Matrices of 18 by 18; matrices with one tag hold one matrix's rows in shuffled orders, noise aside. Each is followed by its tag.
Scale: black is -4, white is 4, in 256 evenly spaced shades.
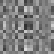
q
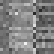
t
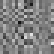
q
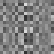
q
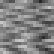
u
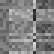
t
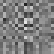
q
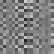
q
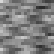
u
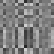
q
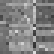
t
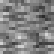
u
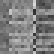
t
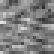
u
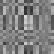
q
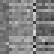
t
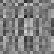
q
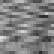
u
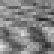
u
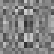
q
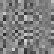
q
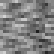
u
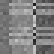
t
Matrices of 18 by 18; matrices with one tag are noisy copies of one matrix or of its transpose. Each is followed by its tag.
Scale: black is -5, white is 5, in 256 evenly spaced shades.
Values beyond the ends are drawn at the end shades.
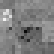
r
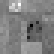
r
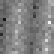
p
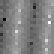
p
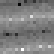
p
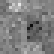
r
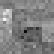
r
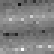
p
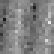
p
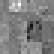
r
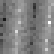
p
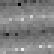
p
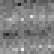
p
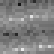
p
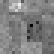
r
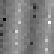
p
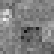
r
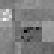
r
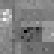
r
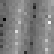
p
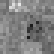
r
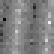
p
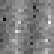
p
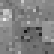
r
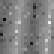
p
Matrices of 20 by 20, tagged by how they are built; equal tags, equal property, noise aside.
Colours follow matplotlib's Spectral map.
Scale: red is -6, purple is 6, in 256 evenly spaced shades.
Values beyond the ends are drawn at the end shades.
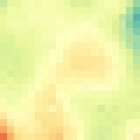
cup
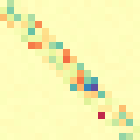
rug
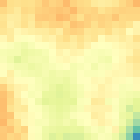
cup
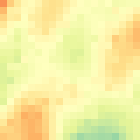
cup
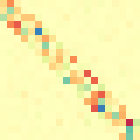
rug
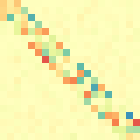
rug
